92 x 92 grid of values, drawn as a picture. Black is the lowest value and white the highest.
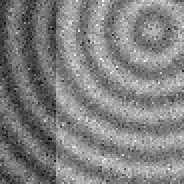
Rings: centred on the top right. Average level on the scale: 50%. Seam: vertical, 30% of the way across, the right part higher.
